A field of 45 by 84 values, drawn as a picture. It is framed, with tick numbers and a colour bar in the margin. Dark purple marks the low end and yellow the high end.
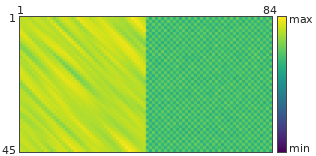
The table splits into one row of 2 panels. Panel 1,1: very high, slanting down to the right, faint in contrast. Panel 1,2: high, checkered.
